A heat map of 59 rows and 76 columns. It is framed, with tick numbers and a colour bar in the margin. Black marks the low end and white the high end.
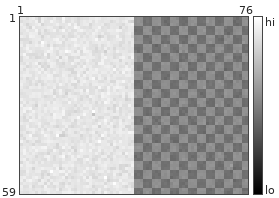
It is made of 1 by 2 panels. Panel 1,1: very high, fine-grained, faint in contrast. Panel 1,2: middling, checkered.
